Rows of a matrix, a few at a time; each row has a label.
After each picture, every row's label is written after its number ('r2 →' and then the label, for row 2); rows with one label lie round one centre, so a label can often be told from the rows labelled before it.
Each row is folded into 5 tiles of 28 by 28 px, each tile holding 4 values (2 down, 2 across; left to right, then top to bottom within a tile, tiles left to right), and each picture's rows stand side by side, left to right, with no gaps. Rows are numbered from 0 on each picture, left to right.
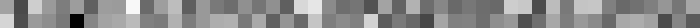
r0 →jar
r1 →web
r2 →web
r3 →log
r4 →web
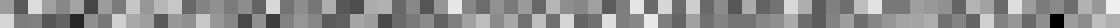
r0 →jar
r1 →web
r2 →log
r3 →web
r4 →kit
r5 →log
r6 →web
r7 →jar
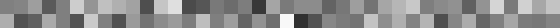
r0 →kit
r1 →web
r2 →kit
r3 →kit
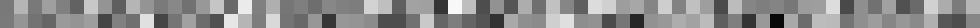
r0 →log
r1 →kit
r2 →log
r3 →jar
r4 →jar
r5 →jar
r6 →log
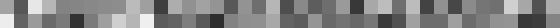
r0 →jar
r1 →jar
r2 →log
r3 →log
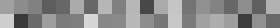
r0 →kit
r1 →web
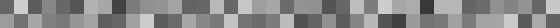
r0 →log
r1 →kit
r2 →kit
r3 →web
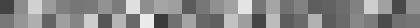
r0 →web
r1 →kit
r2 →log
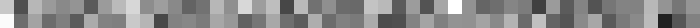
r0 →jar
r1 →kit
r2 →log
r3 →web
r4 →log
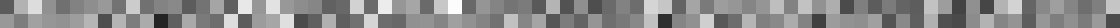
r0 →web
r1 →kit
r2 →kit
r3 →web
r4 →log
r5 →kit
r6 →log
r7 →web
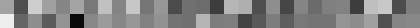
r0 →jar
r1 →log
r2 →log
